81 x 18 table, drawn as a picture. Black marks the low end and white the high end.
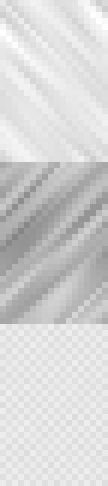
The table splits into 3 rows of 1 panel. Panel 1,1: very high, slanting down to the right, faint in contrast. Panel 2,1: high, slanting up to the right. Panel 3,1: very high, checkered, faint in contrast.
